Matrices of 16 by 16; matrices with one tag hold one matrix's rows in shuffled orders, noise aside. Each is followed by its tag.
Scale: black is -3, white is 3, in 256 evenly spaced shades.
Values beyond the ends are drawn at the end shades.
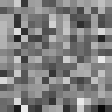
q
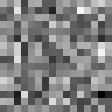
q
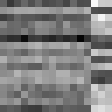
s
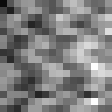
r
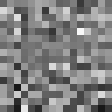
q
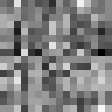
q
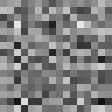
q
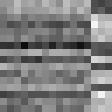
s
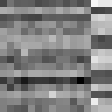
s
